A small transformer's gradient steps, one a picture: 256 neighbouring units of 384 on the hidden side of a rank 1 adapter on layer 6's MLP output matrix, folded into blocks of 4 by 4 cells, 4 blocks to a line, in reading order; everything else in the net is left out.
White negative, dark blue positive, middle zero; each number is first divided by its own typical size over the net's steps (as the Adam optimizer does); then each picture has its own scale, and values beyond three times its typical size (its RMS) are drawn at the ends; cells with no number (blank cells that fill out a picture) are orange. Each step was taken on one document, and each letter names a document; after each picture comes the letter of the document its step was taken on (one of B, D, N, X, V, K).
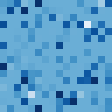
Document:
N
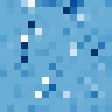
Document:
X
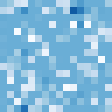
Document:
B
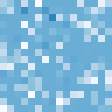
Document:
N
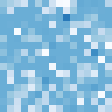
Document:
B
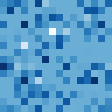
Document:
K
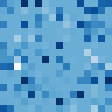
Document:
N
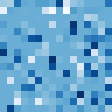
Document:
B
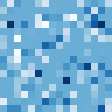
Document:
K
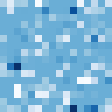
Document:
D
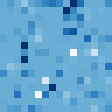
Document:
X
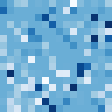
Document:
B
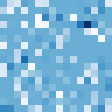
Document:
K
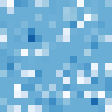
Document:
D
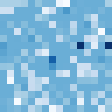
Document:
B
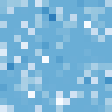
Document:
N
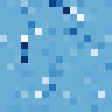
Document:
X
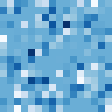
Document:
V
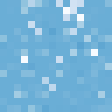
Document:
X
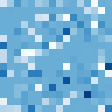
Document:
V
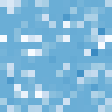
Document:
D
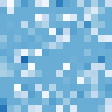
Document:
V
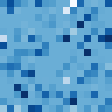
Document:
D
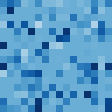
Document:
V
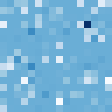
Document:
N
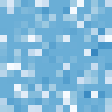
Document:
D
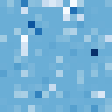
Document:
X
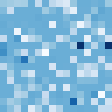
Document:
B
